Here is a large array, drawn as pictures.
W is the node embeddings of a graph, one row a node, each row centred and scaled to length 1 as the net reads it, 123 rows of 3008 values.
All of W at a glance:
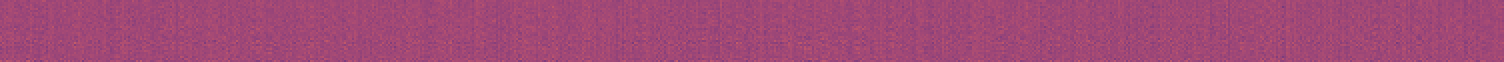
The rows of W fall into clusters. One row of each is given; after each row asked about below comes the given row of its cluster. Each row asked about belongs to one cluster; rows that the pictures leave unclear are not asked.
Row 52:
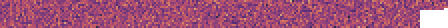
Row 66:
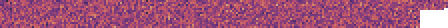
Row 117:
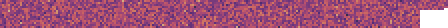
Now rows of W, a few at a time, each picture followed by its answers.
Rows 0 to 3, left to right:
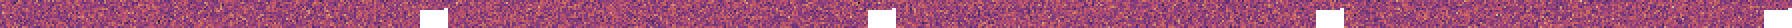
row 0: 117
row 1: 66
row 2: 52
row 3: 117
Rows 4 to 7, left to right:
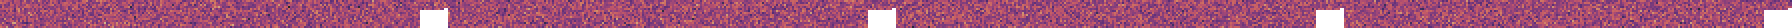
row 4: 52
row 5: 66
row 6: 66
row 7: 117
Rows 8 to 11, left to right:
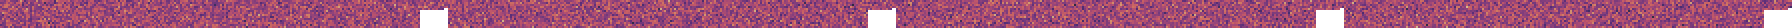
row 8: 117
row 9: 52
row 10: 66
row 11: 66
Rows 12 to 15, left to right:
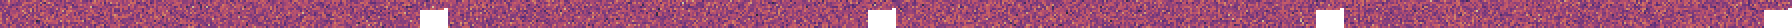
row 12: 66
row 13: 52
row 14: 66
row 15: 52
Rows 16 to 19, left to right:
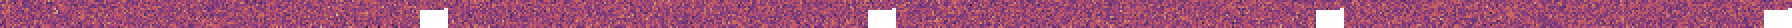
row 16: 117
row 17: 52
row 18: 117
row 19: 66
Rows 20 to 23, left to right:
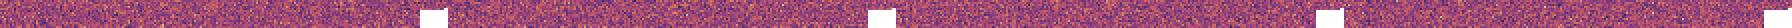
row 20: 52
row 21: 66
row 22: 52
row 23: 117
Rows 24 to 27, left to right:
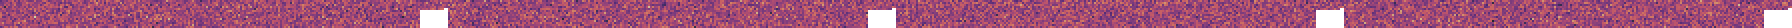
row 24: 66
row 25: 117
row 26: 52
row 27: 117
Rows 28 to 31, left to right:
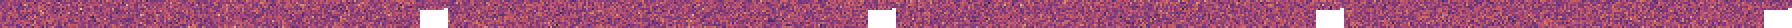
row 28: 66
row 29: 66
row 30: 52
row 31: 117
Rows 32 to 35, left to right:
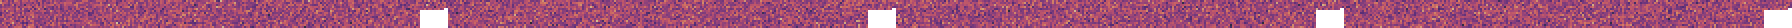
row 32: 52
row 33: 66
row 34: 52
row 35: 66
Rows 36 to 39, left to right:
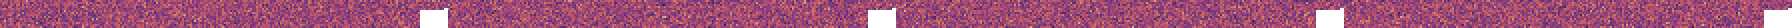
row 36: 52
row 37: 117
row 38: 117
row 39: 66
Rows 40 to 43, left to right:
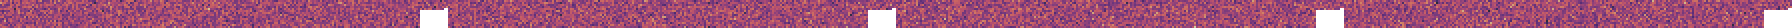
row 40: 52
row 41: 117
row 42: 117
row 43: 52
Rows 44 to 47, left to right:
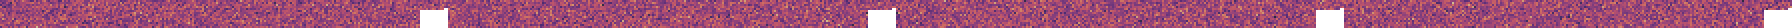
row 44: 66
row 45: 117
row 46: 117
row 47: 52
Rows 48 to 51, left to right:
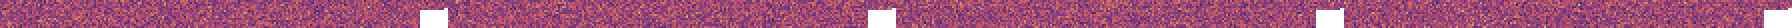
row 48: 117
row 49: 66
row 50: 52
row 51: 52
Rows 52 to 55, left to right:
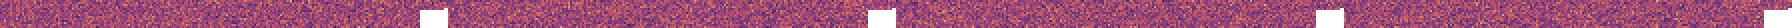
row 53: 66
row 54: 66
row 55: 66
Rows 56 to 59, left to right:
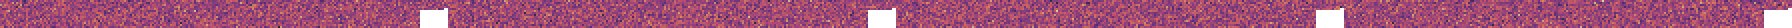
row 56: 117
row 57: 117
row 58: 66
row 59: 117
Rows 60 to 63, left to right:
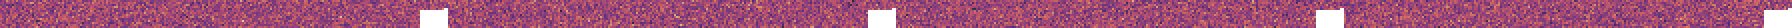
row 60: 66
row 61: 52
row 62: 117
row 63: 66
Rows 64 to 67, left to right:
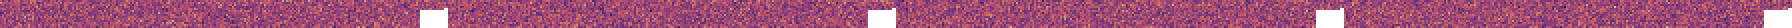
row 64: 52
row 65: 52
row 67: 66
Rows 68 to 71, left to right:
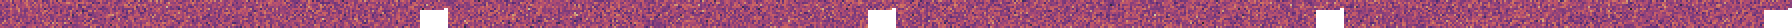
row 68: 52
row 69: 66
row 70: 117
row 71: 52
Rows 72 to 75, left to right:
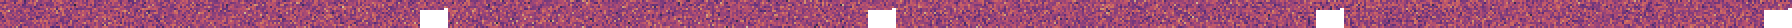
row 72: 117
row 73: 117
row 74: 52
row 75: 52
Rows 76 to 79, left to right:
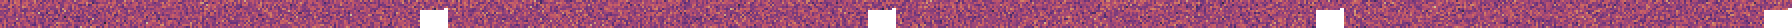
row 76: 52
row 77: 52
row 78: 52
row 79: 66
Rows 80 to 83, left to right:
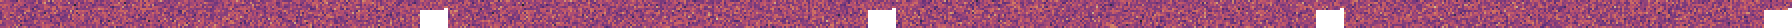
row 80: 117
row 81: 117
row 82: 117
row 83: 66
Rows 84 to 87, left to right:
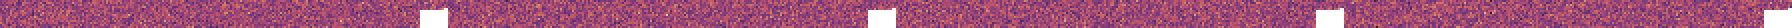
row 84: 66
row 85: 66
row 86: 66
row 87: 66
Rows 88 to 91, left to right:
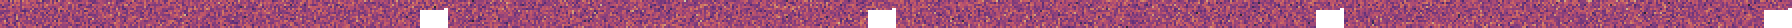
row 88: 52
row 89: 117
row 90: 52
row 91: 52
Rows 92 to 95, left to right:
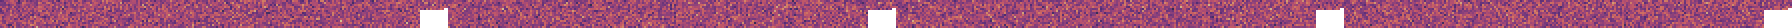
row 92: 66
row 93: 117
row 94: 66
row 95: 66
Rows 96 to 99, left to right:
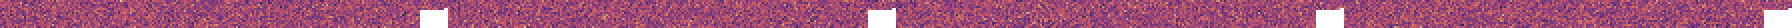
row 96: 117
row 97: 66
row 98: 66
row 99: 66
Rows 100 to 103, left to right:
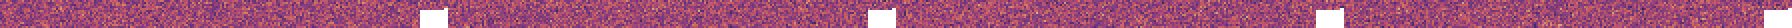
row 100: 117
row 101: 52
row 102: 66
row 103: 117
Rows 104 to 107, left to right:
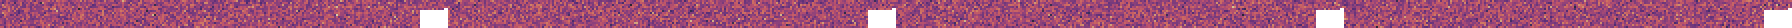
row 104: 117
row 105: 66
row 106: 117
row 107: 66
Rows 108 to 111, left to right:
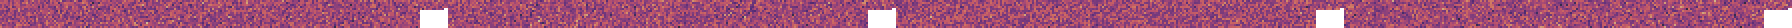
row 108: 52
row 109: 52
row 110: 66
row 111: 117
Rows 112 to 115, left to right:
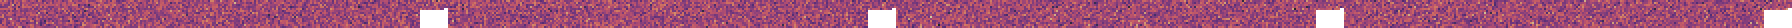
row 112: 52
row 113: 52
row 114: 66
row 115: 66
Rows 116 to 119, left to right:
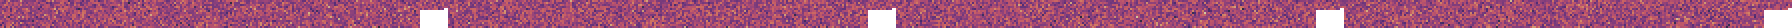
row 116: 117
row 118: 117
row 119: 66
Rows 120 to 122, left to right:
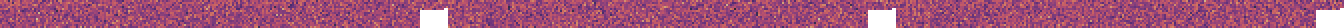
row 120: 52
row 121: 52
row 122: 52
